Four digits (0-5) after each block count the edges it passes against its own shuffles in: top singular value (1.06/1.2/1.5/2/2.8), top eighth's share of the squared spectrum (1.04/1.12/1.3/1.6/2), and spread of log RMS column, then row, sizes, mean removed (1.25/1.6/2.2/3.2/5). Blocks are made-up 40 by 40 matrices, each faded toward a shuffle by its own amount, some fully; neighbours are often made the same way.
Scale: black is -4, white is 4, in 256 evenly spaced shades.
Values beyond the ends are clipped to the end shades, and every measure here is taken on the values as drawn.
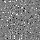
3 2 1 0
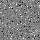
0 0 0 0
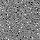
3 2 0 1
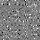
3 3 1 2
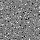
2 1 0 0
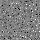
0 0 0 0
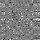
3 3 1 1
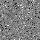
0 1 0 0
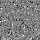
1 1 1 0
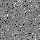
1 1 0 0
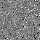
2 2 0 0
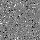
2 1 0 0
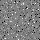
0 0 0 0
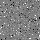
0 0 0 0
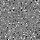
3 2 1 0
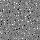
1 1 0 0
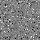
2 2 0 0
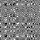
4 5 3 3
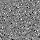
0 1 0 0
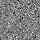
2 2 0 0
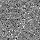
2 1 0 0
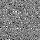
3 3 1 1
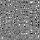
3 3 2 1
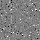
2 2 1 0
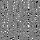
3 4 2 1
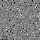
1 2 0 0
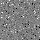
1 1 0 0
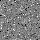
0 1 0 0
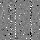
3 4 2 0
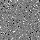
1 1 0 0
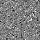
0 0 1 0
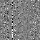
3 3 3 0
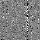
3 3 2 0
